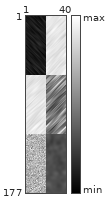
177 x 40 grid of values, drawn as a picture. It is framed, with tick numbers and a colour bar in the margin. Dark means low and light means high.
The table splits into 3 rows of 2 panels. Panel 1,1: very low, slanting down to the right, faint in contrast. Panel 1,2: very high, slanting up to the right, faint in contrast. Panel 2,1: very high, slanting up to the right, faint in contrast. Panel 2,2: middling, slanting up to the right, strong in contrast. Panel 3,1: high, fine-grained. Panel 3,2: low, blotchy, faint in contrast.
